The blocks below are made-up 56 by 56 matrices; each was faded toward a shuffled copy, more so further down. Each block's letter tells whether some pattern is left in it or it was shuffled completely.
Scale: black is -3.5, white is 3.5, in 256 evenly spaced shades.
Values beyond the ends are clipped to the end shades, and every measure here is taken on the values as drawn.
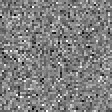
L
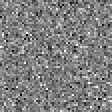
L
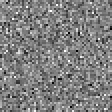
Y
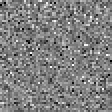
L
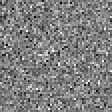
L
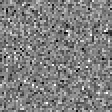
L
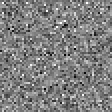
L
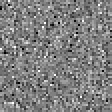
L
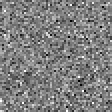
L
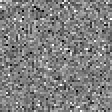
L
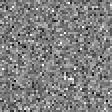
Y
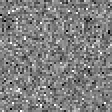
L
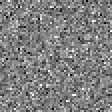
L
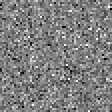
Y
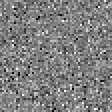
L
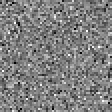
Y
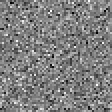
Y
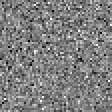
Y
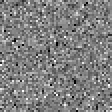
Y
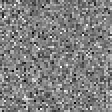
L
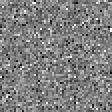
Y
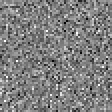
L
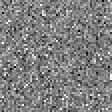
Y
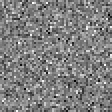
Y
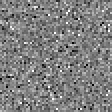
L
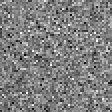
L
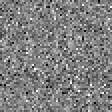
Y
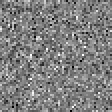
Y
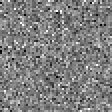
Y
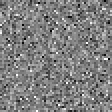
Y
